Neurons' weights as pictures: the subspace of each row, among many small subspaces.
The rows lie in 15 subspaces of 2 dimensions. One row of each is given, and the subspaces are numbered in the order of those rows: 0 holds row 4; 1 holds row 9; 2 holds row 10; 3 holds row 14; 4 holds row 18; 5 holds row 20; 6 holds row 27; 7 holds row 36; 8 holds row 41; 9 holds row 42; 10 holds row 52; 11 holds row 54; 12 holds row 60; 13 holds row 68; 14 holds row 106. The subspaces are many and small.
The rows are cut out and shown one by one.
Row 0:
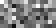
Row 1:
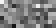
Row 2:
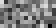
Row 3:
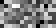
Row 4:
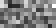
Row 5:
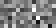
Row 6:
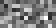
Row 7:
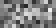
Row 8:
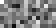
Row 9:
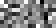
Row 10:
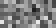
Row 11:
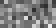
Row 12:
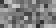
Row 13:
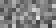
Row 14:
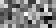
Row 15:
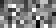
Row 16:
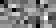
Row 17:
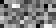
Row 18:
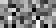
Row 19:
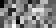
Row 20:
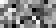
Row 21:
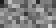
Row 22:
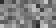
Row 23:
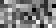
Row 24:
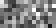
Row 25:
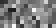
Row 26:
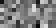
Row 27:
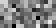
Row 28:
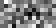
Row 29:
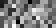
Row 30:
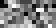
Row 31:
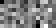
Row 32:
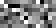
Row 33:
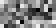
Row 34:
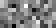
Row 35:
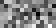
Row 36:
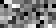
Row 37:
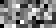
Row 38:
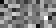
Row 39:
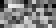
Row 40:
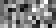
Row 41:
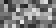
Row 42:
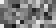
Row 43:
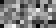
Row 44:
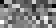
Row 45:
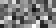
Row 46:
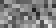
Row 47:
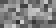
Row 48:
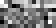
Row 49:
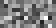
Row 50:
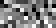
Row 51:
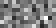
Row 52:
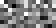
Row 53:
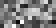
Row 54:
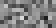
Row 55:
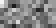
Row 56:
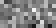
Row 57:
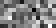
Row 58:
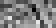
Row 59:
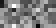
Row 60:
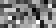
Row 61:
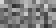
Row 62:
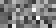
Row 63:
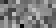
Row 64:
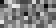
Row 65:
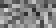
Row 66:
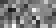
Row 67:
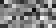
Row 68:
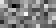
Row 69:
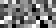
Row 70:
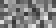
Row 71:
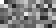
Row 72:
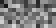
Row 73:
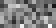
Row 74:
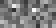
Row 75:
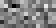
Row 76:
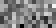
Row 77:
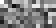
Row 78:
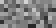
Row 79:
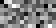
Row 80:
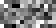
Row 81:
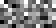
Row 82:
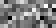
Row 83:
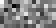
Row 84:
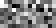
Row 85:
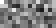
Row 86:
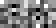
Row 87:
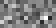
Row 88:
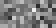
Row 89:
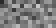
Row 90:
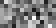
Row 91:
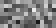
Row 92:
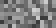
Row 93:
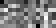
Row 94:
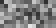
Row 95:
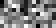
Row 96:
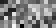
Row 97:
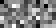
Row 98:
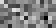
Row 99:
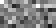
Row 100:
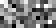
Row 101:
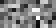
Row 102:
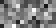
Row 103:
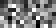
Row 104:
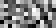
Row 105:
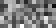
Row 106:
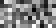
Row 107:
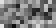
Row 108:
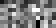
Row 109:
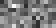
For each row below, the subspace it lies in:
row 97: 7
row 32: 11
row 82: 10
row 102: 9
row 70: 2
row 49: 11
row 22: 1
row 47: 8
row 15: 4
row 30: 5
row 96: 0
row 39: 0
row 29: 3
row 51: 1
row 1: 6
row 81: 10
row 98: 11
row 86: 12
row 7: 8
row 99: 6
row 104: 2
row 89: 3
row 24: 5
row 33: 8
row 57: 10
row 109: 13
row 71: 10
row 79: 7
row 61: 12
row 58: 12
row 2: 14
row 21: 3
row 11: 14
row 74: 13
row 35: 7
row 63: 0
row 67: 10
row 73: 0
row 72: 4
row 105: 0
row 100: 6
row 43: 8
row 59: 5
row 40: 14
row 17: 7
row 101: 12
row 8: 7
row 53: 8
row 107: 8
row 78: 2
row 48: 4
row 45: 1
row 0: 6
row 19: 3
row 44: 4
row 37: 9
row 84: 3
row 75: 13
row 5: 4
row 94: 8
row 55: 5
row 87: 11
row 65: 12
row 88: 10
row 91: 12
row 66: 5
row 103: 4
